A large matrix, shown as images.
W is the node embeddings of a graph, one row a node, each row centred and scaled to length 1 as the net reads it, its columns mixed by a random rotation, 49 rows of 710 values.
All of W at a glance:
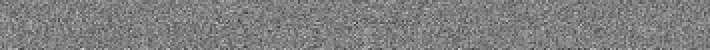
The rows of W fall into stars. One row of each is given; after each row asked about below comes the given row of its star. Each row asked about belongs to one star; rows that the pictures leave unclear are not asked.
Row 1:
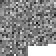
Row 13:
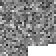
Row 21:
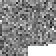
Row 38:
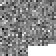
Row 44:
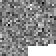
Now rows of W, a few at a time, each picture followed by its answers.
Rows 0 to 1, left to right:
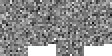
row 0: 21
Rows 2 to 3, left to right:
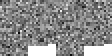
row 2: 1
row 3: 21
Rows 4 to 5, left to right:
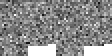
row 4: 38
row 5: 44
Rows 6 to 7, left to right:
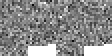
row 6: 38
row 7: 21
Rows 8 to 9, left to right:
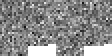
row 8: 13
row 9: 21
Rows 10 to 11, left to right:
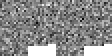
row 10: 1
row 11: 13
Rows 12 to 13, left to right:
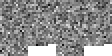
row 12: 13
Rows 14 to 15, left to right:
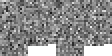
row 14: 21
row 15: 1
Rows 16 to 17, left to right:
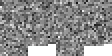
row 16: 13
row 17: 38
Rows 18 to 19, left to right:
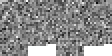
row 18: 21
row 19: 1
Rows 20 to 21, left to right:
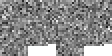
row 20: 21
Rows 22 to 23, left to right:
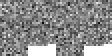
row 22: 38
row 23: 38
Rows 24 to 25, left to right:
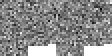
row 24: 1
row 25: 13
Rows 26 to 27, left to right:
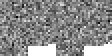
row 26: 21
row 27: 38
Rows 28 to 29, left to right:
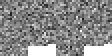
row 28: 13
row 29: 13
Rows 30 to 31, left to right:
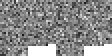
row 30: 44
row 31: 44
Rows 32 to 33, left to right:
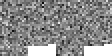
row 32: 13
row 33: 44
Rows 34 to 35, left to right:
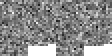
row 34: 21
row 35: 38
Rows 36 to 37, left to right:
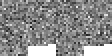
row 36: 13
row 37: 44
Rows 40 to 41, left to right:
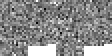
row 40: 1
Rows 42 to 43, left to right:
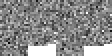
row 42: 38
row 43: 44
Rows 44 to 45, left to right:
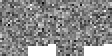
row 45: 1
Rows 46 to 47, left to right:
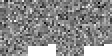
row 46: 44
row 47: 13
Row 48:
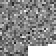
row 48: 38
